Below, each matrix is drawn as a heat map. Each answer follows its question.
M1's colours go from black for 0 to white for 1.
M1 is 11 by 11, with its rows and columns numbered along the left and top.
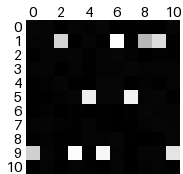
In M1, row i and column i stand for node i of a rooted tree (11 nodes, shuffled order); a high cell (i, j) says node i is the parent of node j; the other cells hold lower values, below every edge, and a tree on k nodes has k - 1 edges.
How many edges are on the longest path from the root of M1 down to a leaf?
3
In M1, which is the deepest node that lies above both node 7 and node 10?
9
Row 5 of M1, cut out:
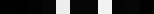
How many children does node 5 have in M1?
2
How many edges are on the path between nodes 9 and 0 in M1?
1
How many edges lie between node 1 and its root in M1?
0
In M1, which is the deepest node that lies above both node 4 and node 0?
9
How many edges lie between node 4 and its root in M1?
3
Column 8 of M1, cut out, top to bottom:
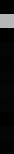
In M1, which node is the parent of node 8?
1
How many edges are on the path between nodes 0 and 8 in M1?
3
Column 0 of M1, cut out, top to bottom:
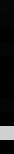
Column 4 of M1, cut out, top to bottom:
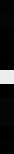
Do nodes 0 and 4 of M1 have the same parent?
no
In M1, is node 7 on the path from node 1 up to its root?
no
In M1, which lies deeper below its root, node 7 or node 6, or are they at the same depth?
node 7
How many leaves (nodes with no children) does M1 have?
8
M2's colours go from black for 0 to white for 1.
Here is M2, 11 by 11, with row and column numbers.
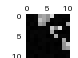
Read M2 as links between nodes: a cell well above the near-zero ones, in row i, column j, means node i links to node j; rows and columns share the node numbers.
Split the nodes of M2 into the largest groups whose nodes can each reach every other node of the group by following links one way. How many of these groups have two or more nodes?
0
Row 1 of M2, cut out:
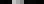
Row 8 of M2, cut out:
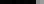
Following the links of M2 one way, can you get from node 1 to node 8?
yes
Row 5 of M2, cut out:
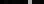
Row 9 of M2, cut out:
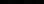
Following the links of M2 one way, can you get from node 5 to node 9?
yes
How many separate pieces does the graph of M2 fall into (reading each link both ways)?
1
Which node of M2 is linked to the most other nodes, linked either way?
node 3
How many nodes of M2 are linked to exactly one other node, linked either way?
0
